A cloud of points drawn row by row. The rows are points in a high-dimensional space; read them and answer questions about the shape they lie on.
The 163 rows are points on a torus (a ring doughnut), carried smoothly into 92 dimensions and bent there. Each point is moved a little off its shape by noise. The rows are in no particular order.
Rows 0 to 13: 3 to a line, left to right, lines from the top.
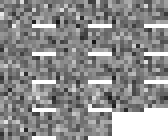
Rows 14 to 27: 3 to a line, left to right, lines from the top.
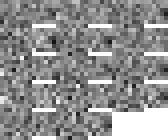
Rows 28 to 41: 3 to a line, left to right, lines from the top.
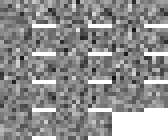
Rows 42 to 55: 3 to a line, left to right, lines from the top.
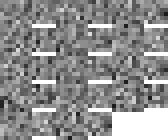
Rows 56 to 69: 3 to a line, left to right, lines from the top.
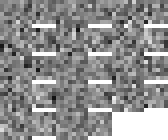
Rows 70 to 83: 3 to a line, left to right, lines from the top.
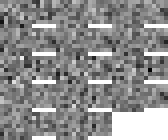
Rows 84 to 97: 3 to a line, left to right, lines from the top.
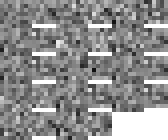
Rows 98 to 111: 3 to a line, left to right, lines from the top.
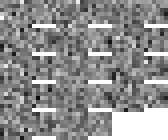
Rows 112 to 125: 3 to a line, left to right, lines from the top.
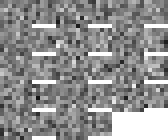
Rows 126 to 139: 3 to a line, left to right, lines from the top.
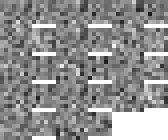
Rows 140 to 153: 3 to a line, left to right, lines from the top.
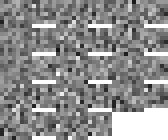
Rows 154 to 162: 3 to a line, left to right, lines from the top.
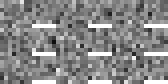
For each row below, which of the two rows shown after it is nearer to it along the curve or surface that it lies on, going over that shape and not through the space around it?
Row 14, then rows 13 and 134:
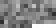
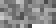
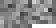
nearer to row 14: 134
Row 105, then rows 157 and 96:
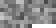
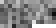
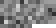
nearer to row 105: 157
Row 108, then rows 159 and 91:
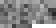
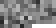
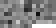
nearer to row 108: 159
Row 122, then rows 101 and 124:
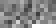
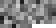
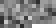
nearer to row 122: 124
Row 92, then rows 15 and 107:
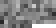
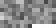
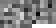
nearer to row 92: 107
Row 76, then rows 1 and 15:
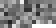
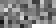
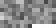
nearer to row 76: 15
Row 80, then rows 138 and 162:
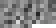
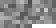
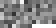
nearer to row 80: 138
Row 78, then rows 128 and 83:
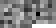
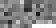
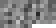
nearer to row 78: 128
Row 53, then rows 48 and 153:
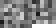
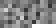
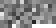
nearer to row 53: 48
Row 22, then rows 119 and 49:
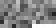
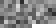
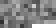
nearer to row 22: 49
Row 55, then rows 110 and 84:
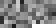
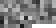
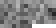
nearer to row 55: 84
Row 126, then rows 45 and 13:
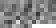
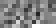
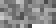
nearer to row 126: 45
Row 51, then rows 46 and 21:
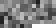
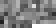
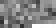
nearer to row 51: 46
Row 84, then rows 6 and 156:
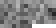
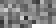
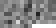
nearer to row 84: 6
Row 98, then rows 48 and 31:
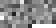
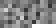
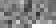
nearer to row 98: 31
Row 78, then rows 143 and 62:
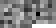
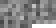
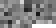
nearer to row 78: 62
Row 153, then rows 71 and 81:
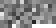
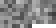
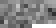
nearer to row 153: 71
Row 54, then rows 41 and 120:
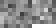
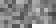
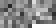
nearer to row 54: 120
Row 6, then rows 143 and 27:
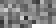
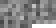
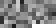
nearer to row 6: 143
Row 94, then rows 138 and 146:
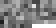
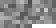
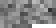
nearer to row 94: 146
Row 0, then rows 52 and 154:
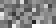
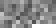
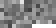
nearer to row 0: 52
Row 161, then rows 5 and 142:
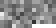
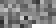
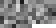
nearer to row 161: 5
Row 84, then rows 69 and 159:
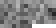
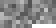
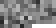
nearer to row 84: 159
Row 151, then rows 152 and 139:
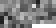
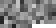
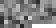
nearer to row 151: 152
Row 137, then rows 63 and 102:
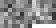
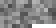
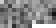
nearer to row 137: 102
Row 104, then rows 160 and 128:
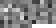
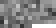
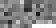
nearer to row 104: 160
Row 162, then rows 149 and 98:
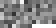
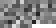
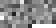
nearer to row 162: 98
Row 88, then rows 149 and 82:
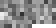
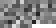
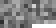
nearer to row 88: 149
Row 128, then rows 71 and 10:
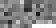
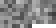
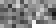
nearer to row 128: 71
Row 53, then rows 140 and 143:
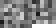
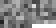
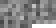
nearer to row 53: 140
